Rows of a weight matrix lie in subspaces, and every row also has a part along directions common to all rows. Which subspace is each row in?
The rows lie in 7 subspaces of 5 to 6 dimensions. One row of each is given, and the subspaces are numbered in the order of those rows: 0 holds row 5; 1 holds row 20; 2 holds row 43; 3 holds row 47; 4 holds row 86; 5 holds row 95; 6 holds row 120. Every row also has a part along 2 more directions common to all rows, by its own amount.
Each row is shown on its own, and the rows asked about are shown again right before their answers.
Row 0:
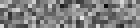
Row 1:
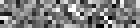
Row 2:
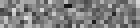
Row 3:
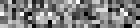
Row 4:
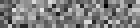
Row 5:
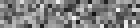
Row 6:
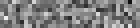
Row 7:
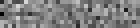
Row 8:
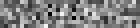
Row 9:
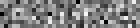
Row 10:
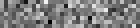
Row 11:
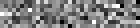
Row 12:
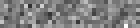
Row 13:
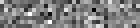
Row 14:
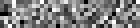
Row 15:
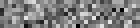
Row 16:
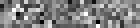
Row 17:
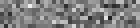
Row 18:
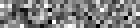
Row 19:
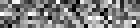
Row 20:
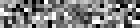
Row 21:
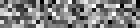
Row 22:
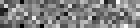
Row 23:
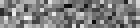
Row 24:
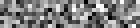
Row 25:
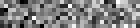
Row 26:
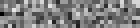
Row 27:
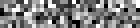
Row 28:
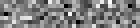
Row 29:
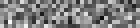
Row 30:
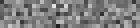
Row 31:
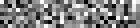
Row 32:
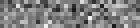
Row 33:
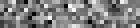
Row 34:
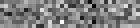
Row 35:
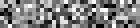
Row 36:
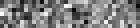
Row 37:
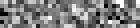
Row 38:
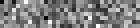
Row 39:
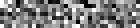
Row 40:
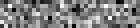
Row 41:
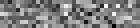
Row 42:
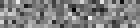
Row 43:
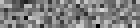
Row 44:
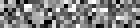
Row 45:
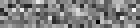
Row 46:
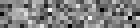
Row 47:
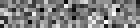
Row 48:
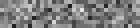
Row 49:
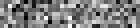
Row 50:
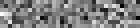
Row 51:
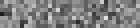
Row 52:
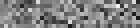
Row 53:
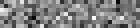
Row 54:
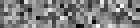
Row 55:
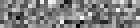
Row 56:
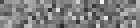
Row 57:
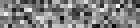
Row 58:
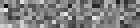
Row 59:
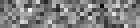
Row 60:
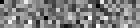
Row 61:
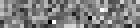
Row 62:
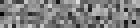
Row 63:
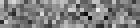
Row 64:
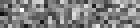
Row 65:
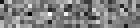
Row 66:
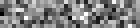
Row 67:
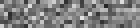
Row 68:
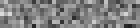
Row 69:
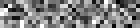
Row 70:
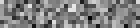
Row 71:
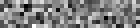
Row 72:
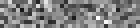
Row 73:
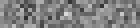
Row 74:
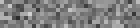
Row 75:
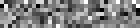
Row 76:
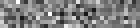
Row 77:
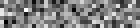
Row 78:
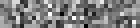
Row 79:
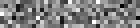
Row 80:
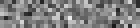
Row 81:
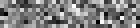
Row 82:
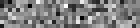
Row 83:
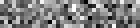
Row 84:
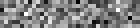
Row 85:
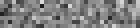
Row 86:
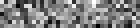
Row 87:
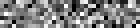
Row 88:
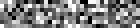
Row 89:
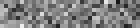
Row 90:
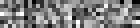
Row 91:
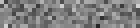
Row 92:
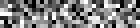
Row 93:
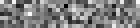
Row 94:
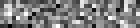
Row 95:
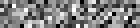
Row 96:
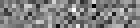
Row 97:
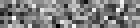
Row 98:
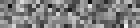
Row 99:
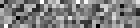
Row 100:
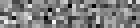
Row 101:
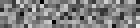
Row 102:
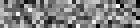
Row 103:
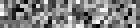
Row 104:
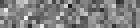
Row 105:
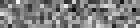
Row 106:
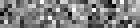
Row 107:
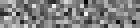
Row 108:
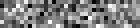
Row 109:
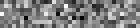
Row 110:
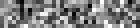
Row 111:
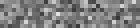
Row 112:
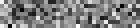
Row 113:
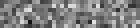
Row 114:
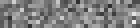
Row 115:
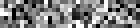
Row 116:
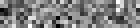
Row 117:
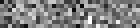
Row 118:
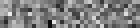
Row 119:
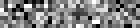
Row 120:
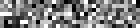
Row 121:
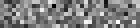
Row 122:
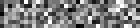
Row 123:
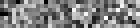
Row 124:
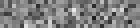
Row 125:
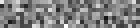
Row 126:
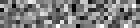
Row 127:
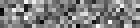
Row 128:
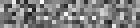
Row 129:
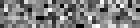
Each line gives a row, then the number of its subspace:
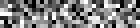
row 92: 1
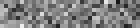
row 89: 2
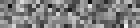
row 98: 0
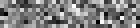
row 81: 4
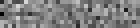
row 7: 0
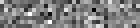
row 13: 0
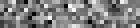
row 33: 2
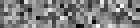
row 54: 3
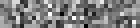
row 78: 1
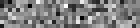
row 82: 6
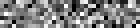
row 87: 3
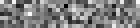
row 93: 0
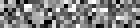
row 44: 4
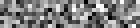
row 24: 5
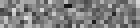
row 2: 3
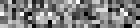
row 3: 0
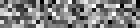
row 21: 4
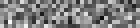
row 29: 5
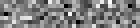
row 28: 3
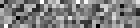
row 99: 6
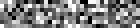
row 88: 6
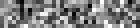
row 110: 3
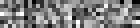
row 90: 0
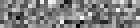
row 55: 6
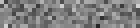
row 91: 6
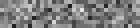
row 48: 2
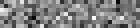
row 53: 2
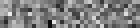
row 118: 5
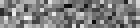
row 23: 3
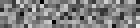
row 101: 2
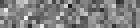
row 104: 2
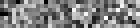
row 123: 1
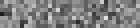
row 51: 1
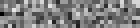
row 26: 0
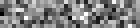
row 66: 5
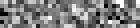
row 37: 4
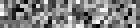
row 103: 5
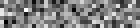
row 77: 1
